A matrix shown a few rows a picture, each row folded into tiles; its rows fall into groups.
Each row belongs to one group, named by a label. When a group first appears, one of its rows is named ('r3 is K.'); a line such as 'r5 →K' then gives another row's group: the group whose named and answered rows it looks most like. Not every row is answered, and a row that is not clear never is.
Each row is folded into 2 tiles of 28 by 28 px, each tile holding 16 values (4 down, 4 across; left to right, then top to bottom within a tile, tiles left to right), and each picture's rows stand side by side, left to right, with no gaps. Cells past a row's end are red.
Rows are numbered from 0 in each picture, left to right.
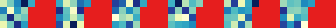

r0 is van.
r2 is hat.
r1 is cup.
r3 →hat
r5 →cup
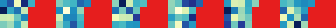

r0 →hat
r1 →van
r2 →hat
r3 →van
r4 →cup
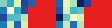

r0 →cup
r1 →cup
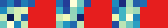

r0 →van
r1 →hat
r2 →hat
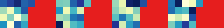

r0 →van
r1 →van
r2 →van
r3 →hat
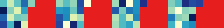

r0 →cup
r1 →cup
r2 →hat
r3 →van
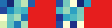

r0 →hat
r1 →cup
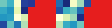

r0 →cup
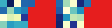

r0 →hat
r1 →cup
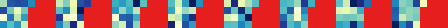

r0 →van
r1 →cup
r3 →van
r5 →cup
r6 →van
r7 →cup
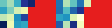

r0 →van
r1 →cup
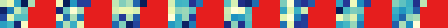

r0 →cup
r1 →van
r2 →van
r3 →van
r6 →hat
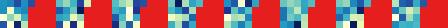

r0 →van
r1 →cup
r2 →cup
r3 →hat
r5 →cup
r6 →cup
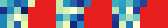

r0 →cup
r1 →van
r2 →cup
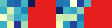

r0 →van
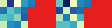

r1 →hat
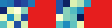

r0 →van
